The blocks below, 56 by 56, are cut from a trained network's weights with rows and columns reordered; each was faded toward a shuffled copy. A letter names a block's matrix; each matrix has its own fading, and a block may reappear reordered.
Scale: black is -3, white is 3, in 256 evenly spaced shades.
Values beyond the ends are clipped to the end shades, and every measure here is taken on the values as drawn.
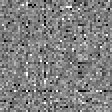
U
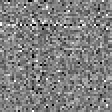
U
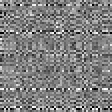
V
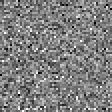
U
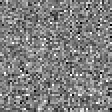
U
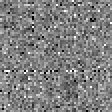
U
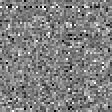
U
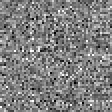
U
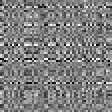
V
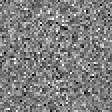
U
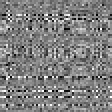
V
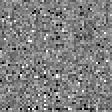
U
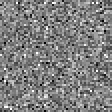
U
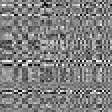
V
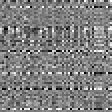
V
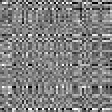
V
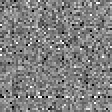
U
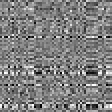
V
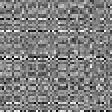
V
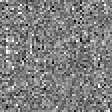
U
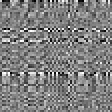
V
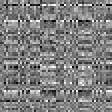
V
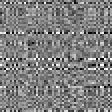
V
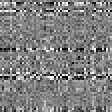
V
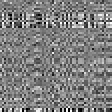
V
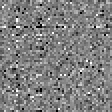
U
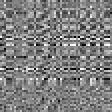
V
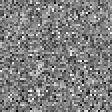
U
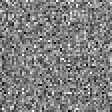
U
